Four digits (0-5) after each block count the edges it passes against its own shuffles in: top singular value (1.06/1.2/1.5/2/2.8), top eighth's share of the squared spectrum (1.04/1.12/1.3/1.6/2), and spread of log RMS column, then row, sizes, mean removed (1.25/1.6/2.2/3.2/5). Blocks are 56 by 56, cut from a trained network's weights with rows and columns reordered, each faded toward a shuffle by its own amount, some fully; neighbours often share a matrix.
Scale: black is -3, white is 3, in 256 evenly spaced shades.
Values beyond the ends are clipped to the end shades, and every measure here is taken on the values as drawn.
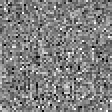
2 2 0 1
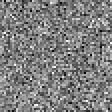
1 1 0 0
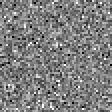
1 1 0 0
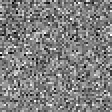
3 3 0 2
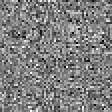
3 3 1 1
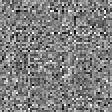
3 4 2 2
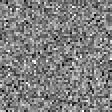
1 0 0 0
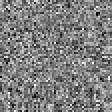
3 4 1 2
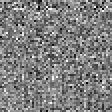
3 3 1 1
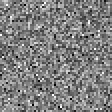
0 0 0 0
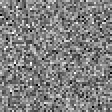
1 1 0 0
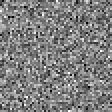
0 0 0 0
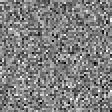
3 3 0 1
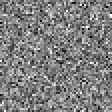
2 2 0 0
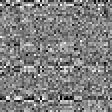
4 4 1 3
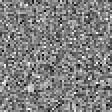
1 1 0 0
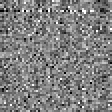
3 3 0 2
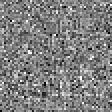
2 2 0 1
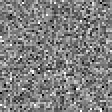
0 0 0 0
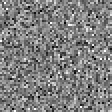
1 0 0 0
